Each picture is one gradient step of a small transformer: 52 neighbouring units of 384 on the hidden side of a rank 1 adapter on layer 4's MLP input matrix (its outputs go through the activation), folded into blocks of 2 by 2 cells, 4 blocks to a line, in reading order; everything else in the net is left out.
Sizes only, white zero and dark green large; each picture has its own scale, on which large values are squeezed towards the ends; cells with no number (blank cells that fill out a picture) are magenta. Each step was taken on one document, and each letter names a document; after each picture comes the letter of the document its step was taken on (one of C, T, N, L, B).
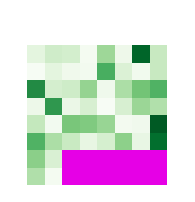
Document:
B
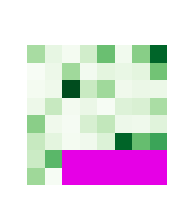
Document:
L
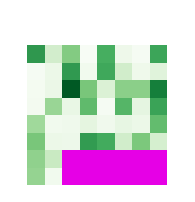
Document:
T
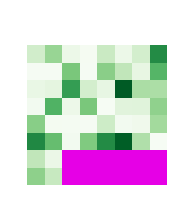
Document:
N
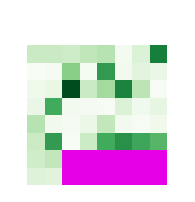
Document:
L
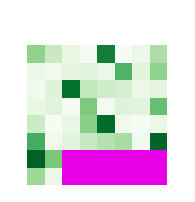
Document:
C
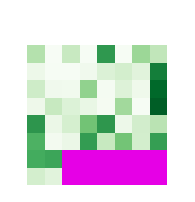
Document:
C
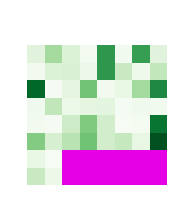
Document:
B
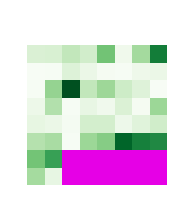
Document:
L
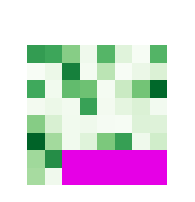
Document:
T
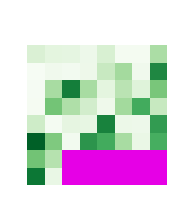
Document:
N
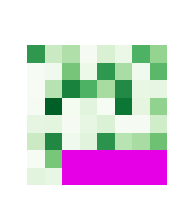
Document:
L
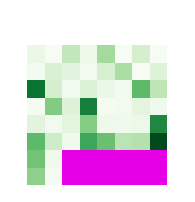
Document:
B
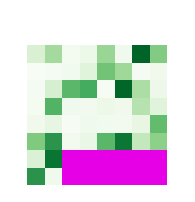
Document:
L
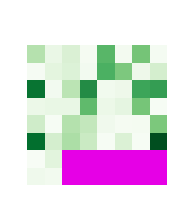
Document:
B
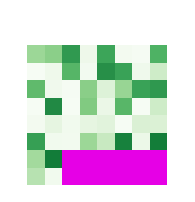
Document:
T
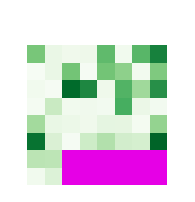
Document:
N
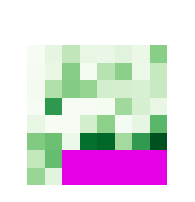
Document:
N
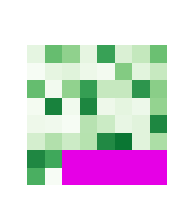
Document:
T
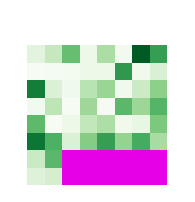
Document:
T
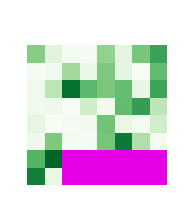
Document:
N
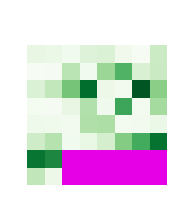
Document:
T
